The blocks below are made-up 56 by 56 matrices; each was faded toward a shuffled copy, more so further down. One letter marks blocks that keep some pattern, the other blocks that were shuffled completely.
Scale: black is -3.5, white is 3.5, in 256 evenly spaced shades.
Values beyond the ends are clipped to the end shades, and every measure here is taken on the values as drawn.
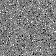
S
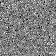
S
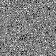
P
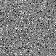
P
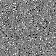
S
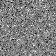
S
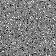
S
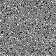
P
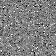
P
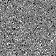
P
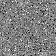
P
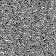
S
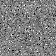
P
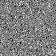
P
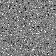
S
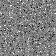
S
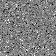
S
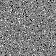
S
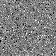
P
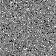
S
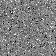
S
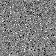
S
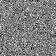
S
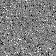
P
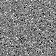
P
